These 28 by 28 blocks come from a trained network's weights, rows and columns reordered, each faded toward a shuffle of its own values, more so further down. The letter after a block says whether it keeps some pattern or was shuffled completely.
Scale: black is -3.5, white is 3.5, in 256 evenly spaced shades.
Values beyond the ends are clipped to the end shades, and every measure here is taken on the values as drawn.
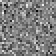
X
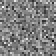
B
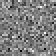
X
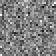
B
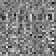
X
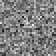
B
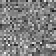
X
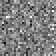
B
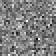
B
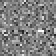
X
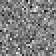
B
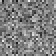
X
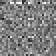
X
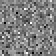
B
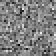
B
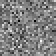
B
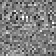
X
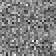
X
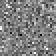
B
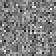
B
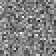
B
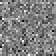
B
